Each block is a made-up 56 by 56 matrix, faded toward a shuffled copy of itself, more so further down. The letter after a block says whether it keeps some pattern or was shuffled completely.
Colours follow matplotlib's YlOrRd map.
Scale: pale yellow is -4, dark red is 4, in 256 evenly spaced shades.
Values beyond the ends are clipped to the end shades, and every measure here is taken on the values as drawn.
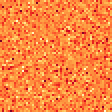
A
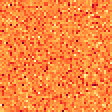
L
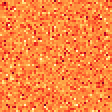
A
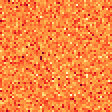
A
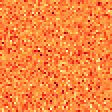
A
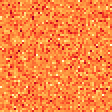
L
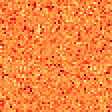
L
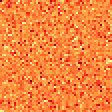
L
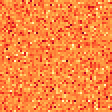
A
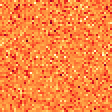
L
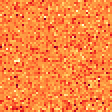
L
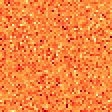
A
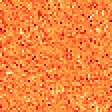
L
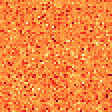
L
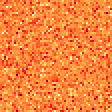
L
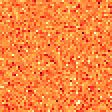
L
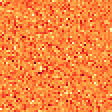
A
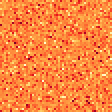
A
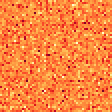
A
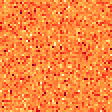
A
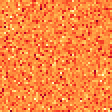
A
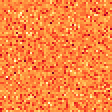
A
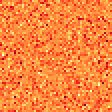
L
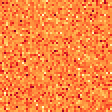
L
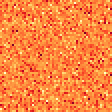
A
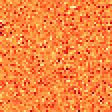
L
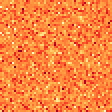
L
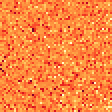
L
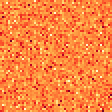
L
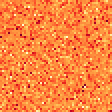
A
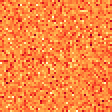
L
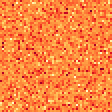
L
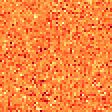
L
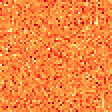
L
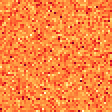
A
